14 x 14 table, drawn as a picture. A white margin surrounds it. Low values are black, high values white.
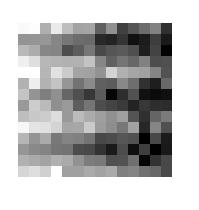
Slope: up to the left. Average level on the scale: 50%. Stripes: horizontal, repeating 3 times. Ninth with the highest average: top left.
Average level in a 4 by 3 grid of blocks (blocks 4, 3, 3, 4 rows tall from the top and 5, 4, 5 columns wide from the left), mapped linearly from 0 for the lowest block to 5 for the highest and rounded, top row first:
420 / 521 / 531 / 420
